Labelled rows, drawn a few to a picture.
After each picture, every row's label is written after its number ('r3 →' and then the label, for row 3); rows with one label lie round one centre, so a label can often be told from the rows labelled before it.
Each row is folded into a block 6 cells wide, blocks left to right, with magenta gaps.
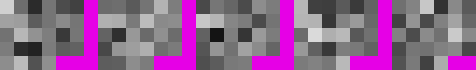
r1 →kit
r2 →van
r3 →van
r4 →kit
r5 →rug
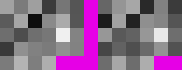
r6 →rug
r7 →rug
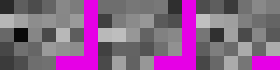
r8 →van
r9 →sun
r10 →van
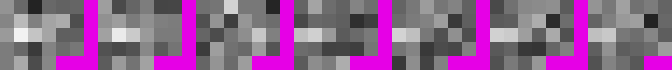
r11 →kit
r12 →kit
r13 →rug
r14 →sun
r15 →sun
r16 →sun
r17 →sun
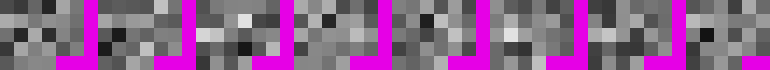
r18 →van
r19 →van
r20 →sun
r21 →rug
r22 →rug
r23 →kit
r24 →sun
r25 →van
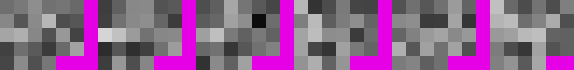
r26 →sun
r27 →sun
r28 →sun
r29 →kit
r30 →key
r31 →kit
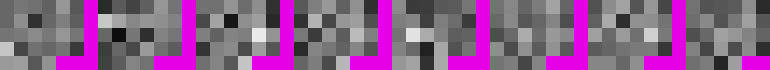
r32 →key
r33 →van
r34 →rug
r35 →rug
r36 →kit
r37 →key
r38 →rug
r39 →key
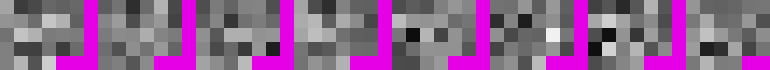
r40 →kit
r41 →key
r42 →key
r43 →kit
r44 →van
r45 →rug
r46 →van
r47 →kit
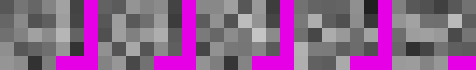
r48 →key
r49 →key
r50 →rug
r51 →key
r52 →kit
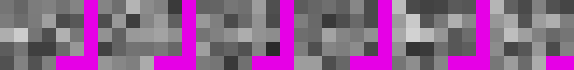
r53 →sun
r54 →rug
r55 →key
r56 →key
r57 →kit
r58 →kit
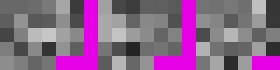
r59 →key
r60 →kit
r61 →key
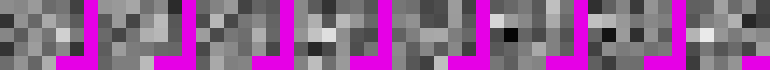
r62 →rug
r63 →rug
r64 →rug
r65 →kit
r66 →key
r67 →van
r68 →van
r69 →sun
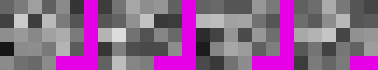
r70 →rug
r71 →sun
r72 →van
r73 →sun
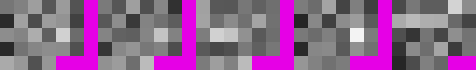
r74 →rug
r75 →rug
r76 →kit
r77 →rug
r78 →van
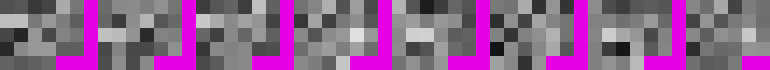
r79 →van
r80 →sun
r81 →van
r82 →rug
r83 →kit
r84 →rug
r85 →kit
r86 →rug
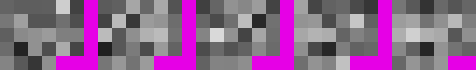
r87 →key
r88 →rug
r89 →sun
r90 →kit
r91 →kit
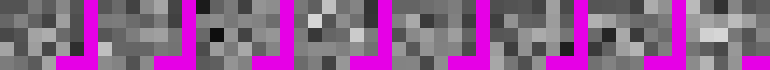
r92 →key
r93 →key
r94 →van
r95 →rug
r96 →key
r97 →key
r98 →van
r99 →kit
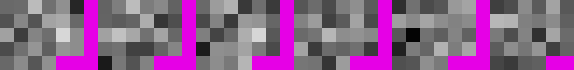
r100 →rug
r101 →sun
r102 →rug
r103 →key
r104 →van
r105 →van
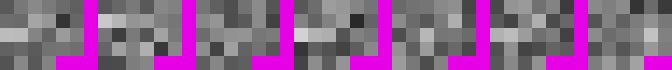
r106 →sun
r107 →van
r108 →key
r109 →sun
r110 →key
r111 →sun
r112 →rug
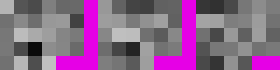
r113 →kit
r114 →kit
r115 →van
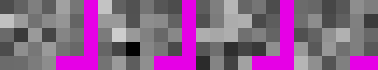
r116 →van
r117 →kit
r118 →sun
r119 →key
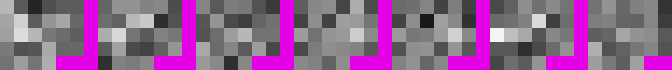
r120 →kit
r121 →sun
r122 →key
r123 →rug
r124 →rug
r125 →sun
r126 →key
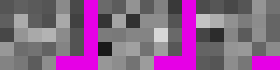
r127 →key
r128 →rug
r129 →van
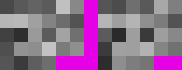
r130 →van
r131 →van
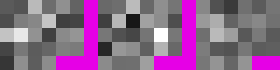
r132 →sun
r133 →rug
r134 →kit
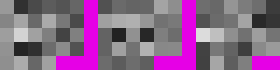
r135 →kit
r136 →van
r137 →sun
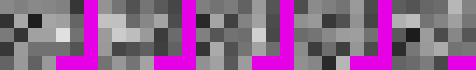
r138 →rug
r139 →kit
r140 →rug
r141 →key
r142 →van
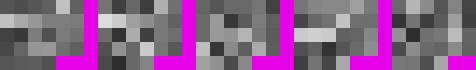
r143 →van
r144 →van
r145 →key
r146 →sun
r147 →rug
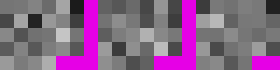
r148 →rug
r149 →key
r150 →key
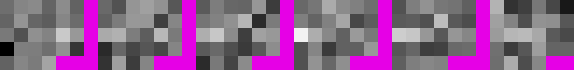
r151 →rug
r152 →sun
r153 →sun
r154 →sun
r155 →sun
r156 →kit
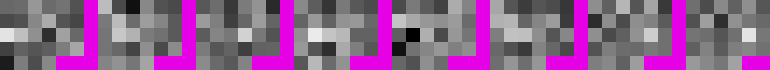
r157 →sun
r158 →kit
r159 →key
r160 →kit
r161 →van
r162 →kit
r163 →rug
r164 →rug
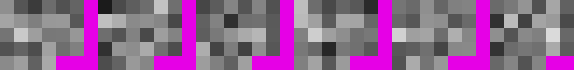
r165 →kit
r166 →van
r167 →key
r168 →kit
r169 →sun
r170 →rug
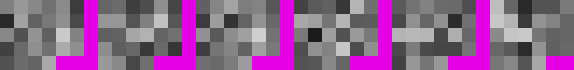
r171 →rug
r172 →key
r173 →rug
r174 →van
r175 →sun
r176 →kit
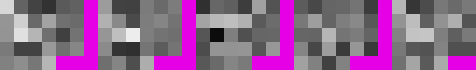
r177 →kit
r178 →kit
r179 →van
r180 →key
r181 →kit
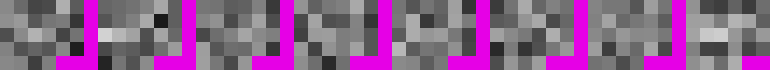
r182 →key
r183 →sun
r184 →key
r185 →key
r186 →key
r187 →sun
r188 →key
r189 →kit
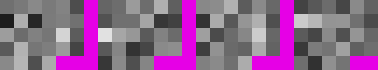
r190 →rug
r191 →sun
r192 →rug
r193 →van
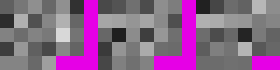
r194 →rug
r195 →van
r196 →van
